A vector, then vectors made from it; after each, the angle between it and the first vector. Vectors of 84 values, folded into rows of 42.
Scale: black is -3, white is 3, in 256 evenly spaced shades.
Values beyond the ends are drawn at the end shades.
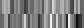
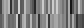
partly aligned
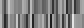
partly opposed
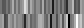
nearly opposite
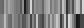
partly aligned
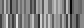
partly aligned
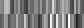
nearly parallel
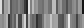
partly aligned
